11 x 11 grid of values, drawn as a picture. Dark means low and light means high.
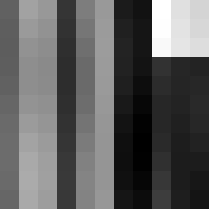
The ninth with the highest average is the top right. The middle right is the smoothest part. Values change most from cell to cell in the top right. In the top right lies a patch that is higher than the rest.
